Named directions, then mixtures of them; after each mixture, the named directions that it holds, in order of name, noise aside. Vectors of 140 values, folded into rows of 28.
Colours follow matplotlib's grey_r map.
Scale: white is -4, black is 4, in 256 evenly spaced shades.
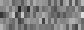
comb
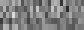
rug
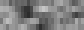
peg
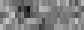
comb, peg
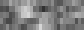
peg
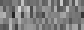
comb, rug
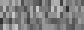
rug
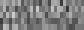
rug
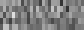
rug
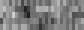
peg, rug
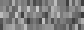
comb, rug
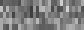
peg, rug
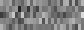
comb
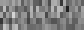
rug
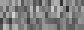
rug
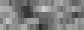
peg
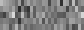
comb, rug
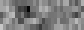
comb, peg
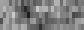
peg, rug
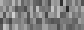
rug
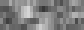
peg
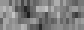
peg, rug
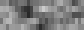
peg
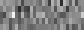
comb, rug
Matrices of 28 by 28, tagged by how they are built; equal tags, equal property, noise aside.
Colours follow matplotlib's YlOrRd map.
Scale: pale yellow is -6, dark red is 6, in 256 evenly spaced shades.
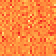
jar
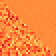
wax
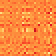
jar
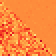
wax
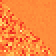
wax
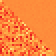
wax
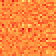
jar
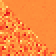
wax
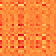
jar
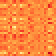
jar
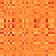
jar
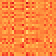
jar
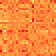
jar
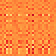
jar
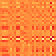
jar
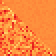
wax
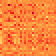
jar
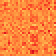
jar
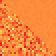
wax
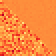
wax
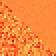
wax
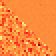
wax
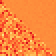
wax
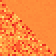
wax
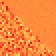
wax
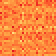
jar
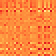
jar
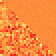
wax
